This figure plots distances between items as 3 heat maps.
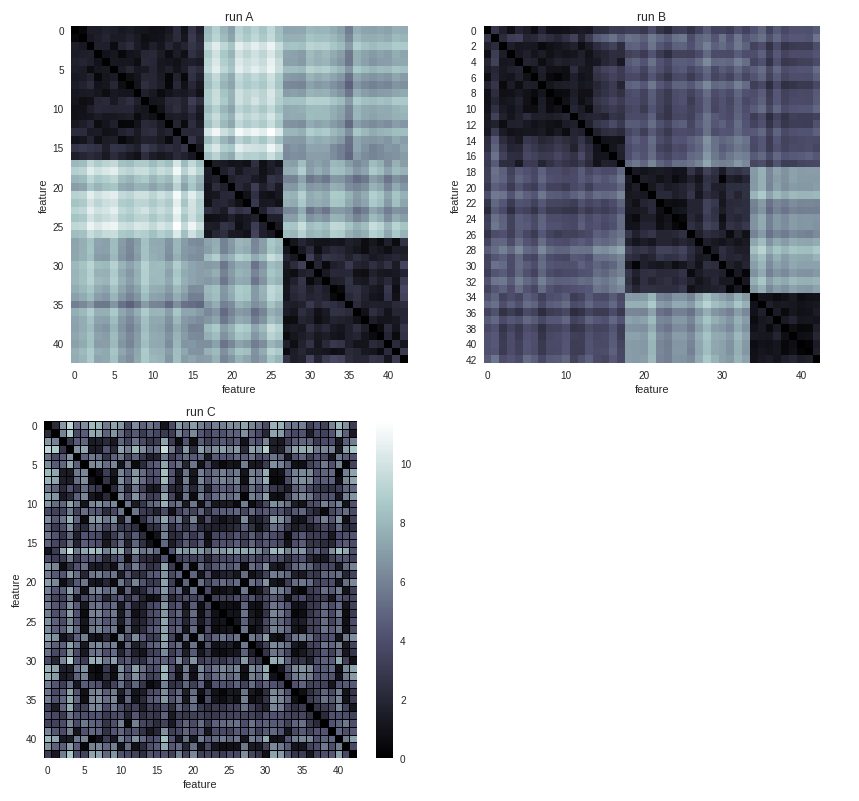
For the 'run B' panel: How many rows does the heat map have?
43
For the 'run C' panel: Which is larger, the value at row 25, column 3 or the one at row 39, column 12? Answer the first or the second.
the first
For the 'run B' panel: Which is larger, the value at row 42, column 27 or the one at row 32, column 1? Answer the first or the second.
the first
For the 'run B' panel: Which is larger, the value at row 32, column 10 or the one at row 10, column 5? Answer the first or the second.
the first
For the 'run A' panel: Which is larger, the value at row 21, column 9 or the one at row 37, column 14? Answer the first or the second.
the first
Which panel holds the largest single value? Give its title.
run A
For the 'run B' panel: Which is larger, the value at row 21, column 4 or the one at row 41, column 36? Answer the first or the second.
the first
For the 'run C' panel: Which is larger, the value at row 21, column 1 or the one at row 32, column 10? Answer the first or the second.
the second
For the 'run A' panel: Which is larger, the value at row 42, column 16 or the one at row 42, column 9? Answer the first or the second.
the second
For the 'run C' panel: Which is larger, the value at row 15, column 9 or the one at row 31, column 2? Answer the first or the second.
the first
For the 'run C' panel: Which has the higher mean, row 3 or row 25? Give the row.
3
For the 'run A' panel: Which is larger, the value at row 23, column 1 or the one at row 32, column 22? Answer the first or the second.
the first
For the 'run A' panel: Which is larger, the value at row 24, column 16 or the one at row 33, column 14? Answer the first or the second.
the first
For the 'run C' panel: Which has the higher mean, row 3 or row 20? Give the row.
3
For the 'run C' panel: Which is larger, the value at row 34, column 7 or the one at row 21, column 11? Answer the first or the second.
the first
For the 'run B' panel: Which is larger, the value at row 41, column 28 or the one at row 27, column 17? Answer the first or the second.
the first
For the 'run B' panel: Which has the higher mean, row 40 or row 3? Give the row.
40
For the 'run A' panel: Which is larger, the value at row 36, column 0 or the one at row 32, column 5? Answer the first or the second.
the second
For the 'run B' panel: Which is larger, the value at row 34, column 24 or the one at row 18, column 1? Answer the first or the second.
the first
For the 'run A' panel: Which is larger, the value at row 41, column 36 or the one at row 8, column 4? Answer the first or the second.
the first
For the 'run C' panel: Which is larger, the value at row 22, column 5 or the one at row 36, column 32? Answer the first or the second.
the second
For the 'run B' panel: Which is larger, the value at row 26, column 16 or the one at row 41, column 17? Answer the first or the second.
the first
